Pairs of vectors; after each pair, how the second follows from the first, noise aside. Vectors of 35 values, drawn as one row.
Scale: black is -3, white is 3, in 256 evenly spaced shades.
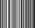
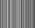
shrunk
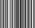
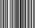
copied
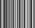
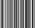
negated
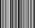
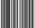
negated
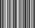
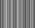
shrunk
